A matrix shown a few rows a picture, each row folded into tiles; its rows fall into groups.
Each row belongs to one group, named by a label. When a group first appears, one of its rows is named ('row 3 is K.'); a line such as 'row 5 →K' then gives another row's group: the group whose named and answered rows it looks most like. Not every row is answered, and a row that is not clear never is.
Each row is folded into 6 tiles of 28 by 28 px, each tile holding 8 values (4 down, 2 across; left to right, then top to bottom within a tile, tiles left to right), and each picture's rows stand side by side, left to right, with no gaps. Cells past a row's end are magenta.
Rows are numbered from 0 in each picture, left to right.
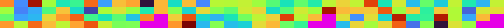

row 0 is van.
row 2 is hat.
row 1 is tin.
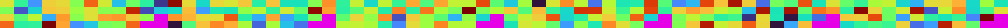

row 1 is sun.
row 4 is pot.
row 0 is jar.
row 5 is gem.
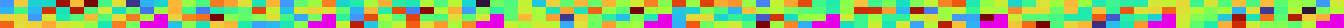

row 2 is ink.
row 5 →gem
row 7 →hat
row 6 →pot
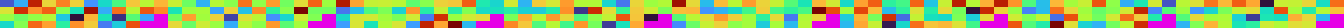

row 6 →jar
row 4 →sun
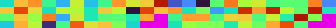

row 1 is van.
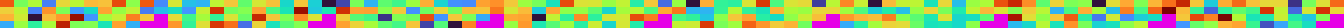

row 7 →sun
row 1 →jar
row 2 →pot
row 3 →tin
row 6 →sun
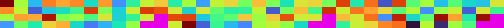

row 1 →tin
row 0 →sun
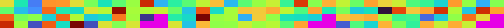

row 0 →jar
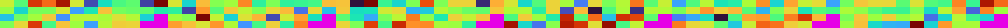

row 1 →ink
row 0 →ink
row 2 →van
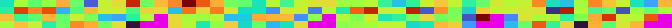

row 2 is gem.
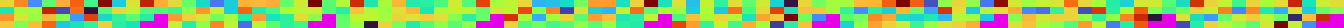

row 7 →gem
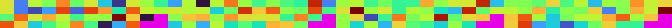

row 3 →tin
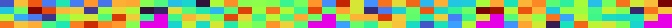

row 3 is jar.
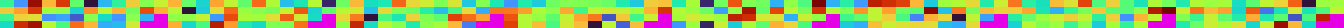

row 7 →gem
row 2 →tin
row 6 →sun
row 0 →pot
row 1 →jar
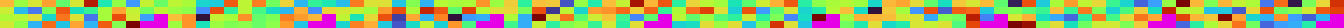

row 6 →tin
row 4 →gem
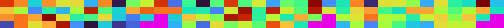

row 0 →sun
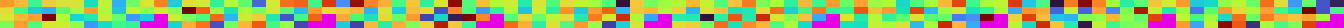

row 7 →jar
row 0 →sun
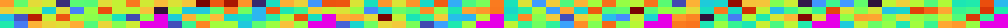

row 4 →tin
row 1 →ink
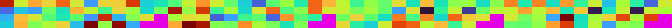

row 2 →hat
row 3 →hat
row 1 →pot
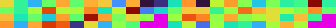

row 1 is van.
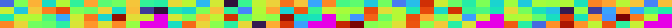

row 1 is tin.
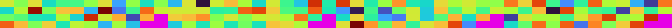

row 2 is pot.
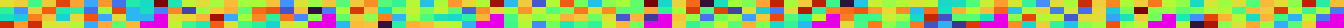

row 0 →ink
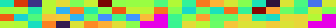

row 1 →ink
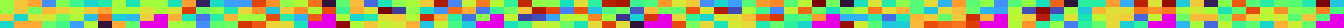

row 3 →gem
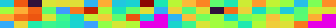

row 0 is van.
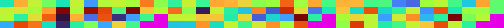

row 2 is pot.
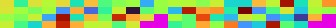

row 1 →gem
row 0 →hat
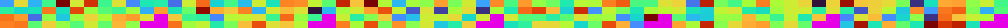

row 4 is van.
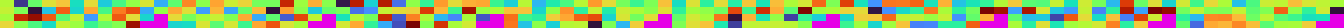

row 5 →sun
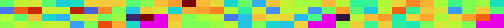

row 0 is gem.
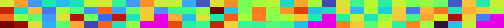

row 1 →jar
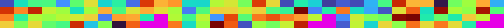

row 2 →van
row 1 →jar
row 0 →pot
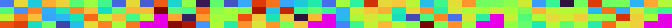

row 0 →tin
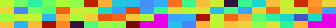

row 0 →jar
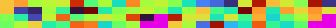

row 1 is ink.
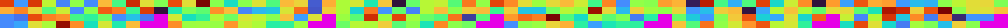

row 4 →van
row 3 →sun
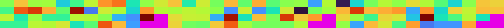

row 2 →pot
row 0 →gem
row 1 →hat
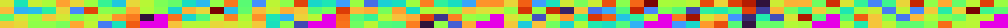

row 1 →jar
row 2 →pot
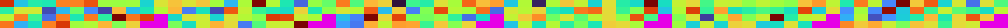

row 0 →hat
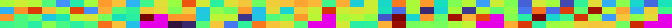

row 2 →hat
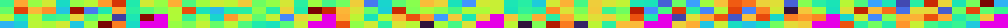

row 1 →sun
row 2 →pot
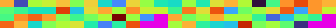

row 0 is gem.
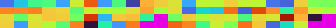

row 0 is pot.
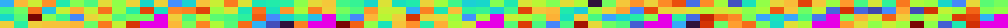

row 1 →pot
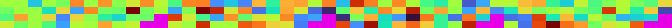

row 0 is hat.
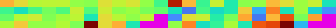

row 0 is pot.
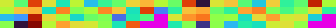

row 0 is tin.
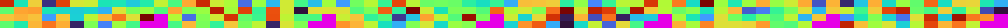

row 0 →hat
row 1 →hat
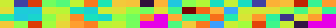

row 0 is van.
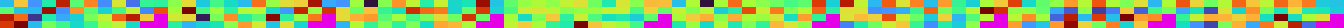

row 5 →sun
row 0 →tin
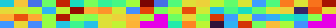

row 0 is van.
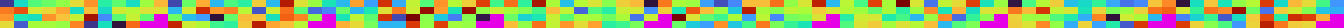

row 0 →pot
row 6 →pot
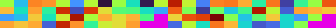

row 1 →sun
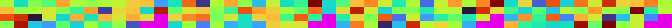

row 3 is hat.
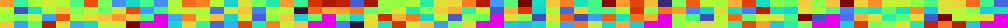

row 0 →jar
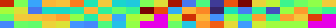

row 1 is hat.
